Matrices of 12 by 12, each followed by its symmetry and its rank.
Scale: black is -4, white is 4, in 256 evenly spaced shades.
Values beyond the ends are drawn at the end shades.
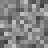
symmetric, full rank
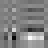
neither, rank one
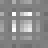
symmetric, rank one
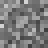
symmetric, full rank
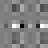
neither, rank one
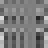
neither, rank one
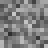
neither, full rank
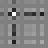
symmetric, rank one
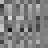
neither, rank two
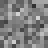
neither, full rank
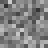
neither, full rank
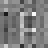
neither, rank two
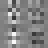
neither, rank two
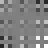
symmetric, rank one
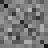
symmetric, full rank
